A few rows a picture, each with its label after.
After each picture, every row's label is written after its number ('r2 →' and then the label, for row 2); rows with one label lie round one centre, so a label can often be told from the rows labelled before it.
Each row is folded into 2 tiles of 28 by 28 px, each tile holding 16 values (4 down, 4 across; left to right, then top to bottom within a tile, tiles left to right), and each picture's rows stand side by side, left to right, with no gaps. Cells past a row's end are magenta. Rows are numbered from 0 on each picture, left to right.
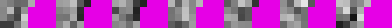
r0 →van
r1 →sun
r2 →sun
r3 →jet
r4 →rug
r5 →rug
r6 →van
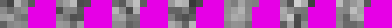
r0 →rug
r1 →sun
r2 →rug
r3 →sun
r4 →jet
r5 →rug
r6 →jet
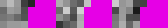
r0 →sun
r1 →van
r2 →sun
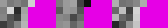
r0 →van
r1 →sun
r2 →van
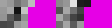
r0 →van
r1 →sun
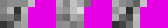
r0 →van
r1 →jet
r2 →van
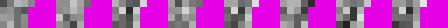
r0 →rug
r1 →jet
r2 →van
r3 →jet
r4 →van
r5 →sun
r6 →van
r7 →van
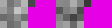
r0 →jet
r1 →sun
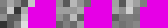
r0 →van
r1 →jet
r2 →jet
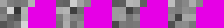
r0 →van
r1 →rug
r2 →rug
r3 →jet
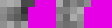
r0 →sun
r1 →jet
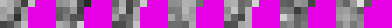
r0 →van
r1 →sun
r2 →van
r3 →jet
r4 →van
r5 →rug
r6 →rug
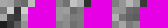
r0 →van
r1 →rug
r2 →rug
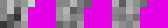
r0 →van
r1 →rug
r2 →jet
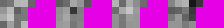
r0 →rug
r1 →rug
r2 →jet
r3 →sun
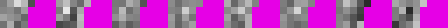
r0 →rug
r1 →van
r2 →rug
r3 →jet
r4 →jet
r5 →jet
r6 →sun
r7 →van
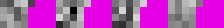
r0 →rug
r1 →van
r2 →van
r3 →jet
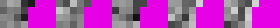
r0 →sun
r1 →rug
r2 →sun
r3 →van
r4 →van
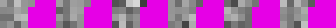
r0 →jet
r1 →jet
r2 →rug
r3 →jet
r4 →rug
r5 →jet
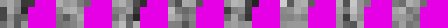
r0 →sun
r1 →jet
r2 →sun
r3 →rug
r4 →sun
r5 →jet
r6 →jet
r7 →rug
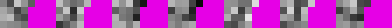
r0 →rug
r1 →van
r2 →sun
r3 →sun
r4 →van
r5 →van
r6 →sun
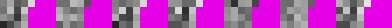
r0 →van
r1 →rug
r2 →van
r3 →van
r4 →rug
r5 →jet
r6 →van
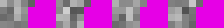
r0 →jet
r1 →rug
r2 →jet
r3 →rug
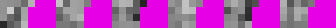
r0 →van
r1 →jet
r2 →sun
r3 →jet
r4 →sun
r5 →jet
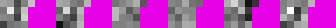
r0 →van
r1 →van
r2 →rug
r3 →jet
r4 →sun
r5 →van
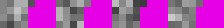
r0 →jet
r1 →rug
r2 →sun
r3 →rug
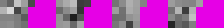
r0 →rug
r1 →sun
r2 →jet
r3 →van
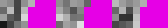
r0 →van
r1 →rug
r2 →van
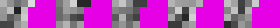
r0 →van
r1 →sun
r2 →sun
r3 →van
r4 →van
